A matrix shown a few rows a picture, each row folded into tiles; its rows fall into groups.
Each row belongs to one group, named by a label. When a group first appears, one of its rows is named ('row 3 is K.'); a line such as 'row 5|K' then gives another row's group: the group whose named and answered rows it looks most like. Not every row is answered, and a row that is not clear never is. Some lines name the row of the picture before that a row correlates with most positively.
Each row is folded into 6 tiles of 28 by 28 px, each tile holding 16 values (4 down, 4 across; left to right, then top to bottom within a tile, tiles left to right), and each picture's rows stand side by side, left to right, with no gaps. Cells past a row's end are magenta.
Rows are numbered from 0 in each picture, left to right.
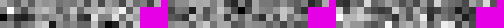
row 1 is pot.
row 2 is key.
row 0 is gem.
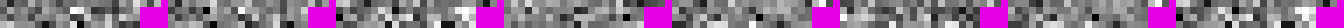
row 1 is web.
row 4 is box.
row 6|box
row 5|key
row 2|gem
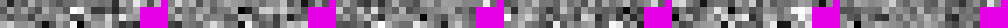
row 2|box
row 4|gem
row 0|web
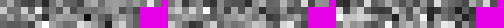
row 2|key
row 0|box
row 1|box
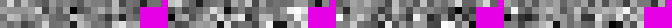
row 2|key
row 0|box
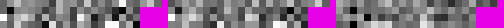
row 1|key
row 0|key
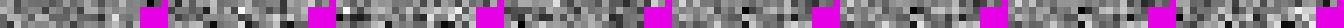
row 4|box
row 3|pot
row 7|gem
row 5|box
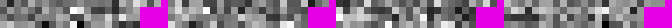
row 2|key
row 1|box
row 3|gem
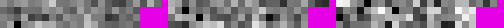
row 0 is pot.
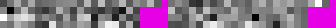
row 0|key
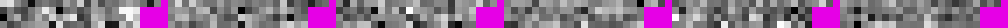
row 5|pot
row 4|key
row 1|box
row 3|box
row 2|web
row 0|gem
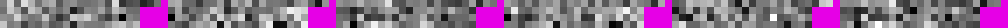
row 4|pot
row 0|box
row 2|pot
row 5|pot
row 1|gem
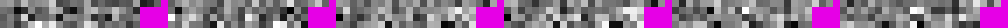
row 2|gem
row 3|gem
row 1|key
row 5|web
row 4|web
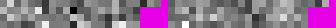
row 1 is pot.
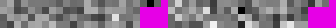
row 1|box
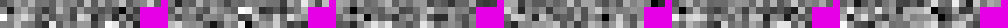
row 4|key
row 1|web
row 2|pot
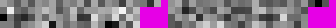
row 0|gem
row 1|pot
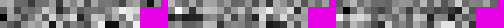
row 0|gem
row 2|key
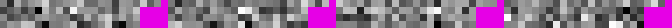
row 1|web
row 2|gem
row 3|key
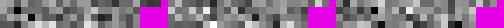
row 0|pot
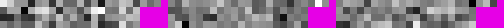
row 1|pot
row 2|box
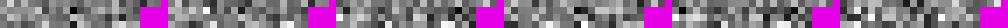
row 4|key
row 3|box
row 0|box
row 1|box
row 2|key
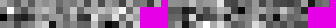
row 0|gem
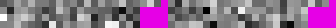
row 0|key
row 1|web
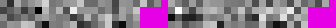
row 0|web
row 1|gem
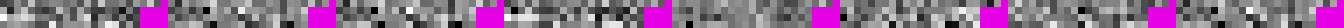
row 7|web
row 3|key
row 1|web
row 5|gem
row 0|key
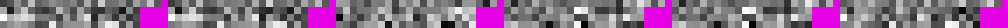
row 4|web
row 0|key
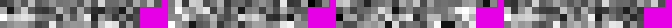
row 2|gem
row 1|box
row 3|key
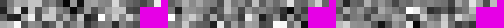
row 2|web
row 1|key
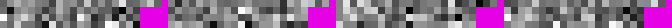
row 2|box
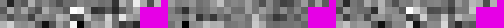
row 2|web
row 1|pot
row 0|web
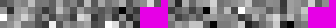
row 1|web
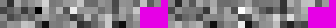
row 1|web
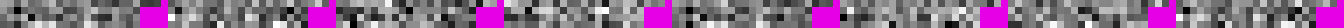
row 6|box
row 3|gem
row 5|gem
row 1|key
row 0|pot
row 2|pot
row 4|pot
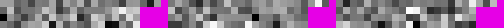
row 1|box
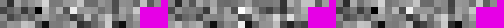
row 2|web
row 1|web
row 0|web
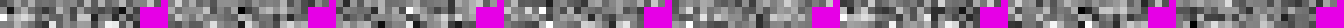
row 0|key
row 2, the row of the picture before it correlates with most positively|1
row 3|box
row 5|key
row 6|box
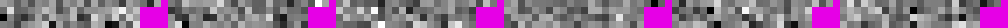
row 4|web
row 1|pot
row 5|box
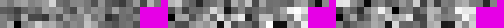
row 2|gem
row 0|pot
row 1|gem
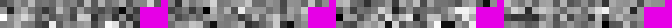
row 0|key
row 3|gem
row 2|gem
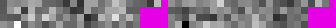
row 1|pot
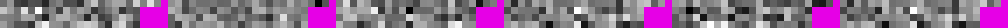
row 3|web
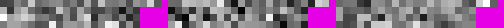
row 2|box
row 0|key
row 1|pot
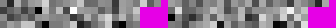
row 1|gem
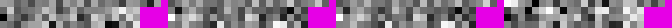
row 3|gem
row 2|key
